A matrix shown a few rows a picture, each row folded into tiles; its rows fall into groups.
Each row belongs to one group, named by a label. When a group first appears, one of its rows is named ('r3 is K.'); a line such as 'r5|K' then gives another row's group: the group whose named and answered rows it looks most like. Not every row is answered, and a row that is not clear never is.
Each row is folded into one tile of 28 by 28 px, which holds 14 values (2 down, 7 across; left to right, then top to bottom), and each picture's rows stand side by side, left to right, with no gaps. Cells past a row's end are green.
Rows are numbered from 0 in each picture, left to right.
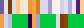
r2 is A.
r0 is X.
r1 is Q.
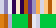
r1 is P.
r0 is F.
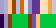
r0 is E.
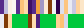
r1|P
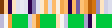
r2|F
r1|A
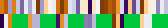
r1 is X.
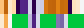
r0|Q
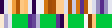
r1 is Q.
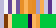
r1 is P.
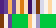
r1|X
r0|P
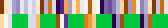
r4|E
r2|P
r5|E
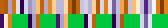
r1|E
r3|E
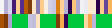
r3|F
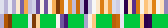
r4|F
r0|A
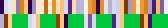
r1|A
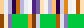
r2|P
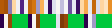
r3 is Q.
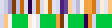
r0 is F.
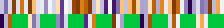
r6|Q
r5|E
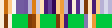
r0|Q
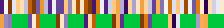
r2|P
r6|X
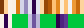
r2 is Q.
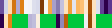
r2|E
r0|E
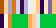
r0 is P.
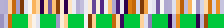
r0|E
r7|E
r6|E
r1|F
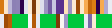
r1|Q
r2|P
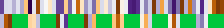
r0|A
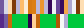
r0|E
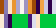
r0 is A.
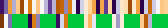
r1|Q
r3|F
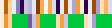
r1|E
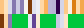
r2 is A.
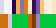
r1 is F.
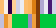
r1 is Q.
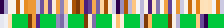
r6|P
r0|A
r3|P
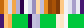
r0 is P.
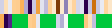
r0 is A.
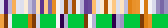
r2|X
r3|P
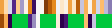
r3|X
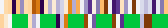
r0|F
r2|E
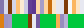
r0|X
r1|P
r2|X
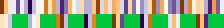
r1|A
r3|E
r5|E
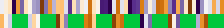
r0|F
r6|P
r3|Q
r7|A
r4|Q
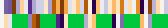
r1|A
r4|Q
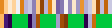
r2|A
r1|E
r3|E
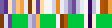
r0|P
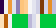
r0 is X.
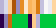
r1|Q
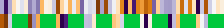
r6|E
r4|F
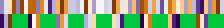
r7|P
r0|E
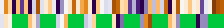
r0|F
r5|A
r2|A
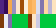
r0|P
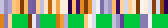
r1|P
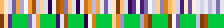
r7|A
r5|A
